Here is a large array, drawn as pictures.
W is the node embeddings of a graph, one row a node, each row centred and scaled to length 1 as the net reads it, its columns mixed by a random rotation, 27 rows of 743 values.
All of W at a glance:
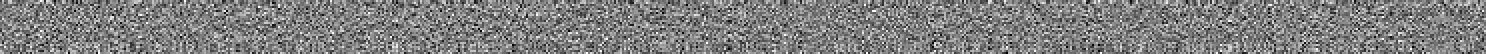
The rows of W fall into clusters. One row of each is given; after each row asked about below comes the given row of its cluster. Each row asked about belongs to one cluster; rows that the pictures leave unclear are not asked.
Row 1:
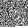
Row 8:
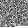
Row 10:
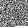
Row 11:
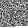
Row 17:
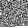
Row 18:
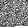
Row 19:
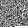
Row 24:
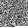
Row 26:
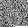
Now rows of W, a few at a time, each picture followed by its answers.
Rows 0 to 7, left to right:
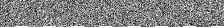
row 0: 1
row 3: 19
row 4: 11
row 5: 8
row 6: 11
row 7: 18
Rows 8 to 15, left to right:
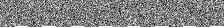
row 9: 26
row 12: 1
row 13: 19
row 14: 8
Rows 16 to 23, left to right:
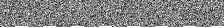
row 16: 24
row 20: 24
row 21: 17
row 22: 10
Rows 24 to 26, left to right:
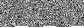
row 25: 10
